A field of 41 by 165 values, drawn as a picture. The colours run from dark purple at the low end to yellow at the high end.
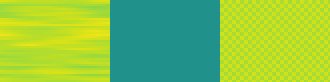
The table splits into one row of 3 panels. Panel 1,1: very high, streaked across, faint in contrast. Panel 1,2: middling, flat. Panel 1,3: very high, checkered, faint in contrast.
